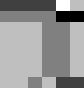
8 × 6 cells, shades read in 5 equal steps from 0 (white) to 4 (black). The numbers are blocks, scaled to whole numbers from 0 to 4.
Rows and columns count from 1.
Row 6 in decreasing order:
2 2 1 1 1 1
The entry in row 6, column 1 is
1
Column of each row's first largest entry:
1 5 4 4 4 4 4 5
